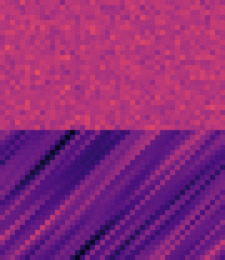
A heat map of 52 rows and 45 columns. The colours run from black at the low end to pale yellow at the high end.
It is made of 2 by 1 panels. Panel 1,1: middling, fine-grained, faint in contrast. Panel 2,1: low, slanting up to the right.
